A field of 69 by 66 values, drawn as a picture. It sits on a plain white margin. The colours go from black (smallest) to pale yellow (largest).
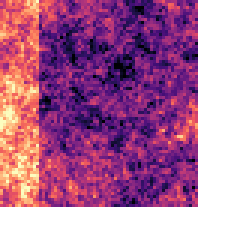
Grain: blotchy. Average level on the scale: 40%. Stripes: none. Seam: vertical, 20% of the way across, the left part higher.
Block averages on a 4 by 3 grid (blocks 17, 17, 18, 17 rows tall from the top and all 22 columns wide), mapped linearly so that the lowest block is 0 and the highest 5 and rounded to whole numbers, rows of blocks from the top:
411 | 301 | 412 | 521
